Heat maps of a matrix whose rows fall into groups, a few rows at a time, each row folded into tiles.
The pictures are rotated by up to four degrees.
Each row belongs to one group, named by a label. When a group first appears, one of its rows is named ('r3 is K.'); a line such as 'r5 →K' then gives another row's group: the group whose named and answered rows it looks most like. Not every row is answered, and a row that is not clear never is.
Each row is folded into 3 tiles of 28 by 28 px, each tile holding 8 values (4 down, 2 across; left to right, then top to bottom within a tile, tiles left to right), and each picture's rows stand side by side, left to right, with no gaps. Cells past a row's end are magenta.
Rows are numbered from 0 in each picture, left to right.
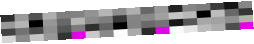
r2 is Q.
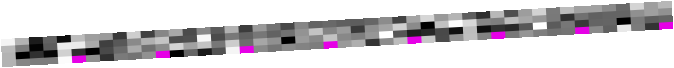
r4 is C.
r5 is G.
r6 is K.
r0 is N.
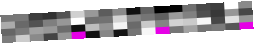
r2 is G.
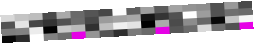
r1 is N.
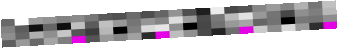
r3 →Q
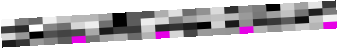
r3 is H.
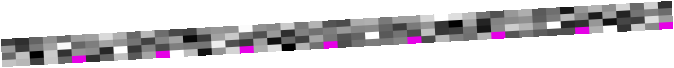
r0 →C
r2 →C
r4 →K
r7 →H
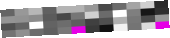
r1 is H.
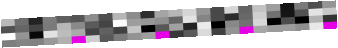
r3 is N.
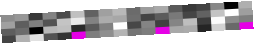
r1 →K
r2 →C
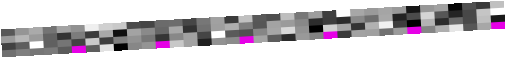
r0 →K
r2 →C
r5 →N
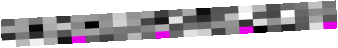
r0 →Q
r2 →N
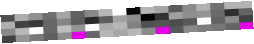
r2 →K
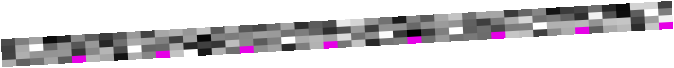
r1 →C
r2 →H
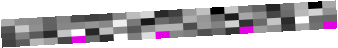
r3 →C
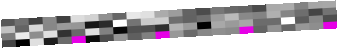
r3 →K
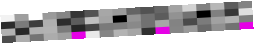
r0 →H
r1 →Q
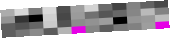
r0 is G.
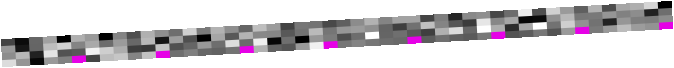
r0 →C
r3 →N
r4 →K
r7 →H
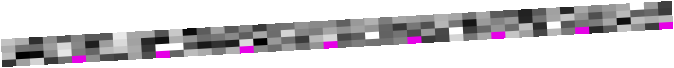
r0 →N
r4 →K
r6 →C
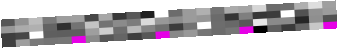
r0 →K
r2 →K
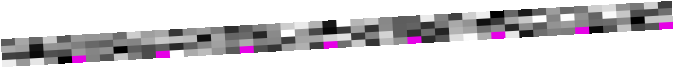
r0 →Q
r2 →Q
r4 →H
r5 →H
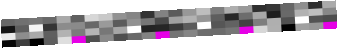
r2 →K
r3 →C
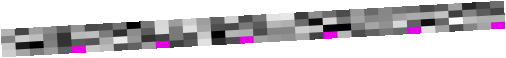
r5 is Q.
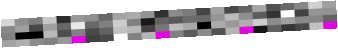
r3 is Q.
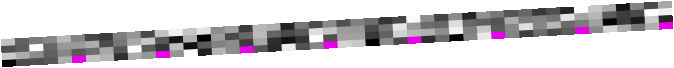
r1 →C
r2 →H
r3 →N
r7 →N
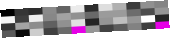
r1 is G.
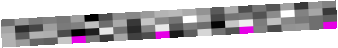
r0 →C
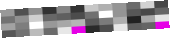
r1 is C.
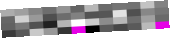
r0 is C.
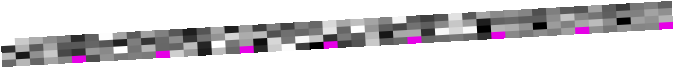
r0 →H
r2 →C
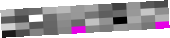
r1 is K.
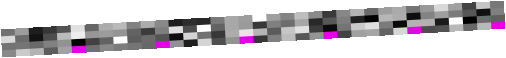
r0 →N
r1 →K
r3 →H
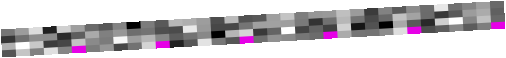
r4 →N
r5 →G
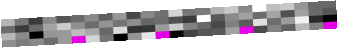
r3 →H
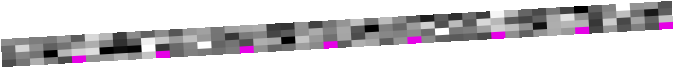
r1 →N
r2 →K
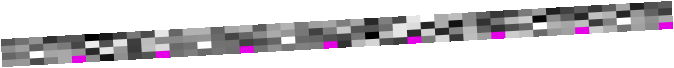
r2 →K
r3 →K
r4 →N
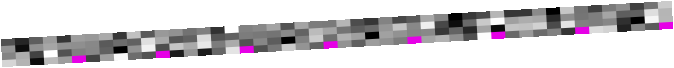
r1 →N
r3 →N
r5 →N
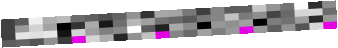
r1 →C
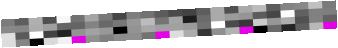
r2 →C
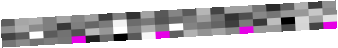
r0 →K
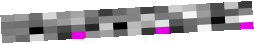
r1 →C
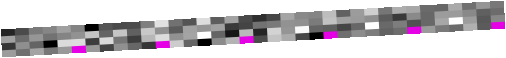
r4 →K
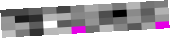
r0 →C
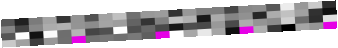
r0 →C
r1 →K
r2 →Q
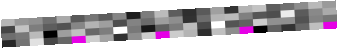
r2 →C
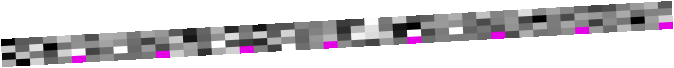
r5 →K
